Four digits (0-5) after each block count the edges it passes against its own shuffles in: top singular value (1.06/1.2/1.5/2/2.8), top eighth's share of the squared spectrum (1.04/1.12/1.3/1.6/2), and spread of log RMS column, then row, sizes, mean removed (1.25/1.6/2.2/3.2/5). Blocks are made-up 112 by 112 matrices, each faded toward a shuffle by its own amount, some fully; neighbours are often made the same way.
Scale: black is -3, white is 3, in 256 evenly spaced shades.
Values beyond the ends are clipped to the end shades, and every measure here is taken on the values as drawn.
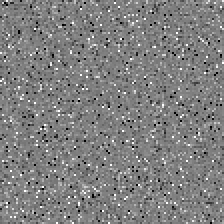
0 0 0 0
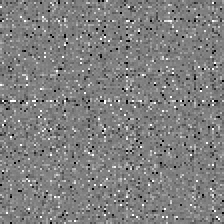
2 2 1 2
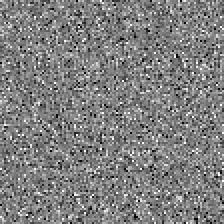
3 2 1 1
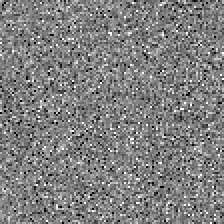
2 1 0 0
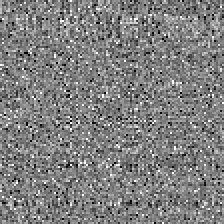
4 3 1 2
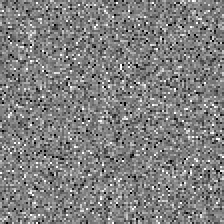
0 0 0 0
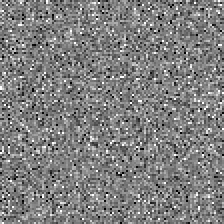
4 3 1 1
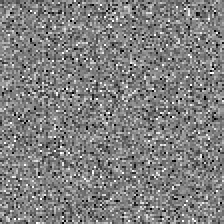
3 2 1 1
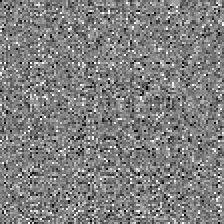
4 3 2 2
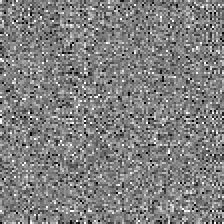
4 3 2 2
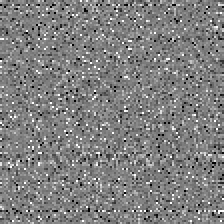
4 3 1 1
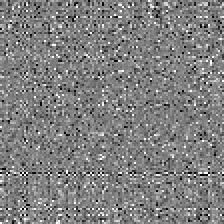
5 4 2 3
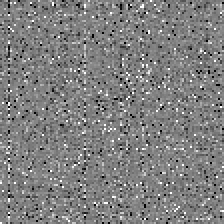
4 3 2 0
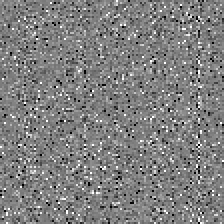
4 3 2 0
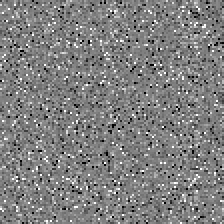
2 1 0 0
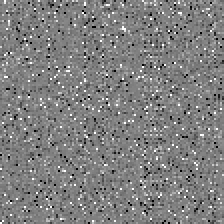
3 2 1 0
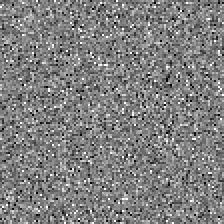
0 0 0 0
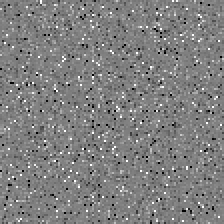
1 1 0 0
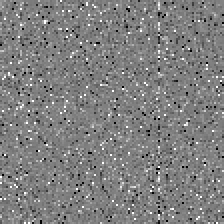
3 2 1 0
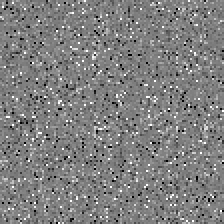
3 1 1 0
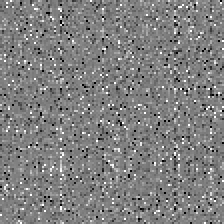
4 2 2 1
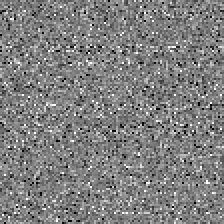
1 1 0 3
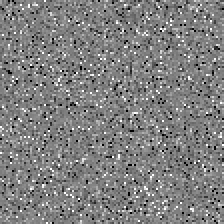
0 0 0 0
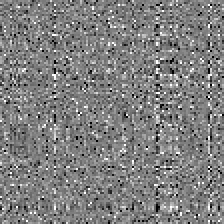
5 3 3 2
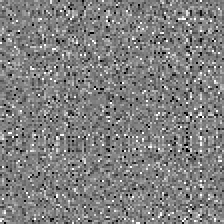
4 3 2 2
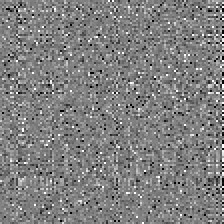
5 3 2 2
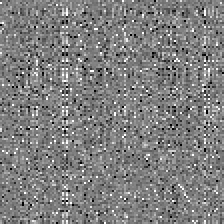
5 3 2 2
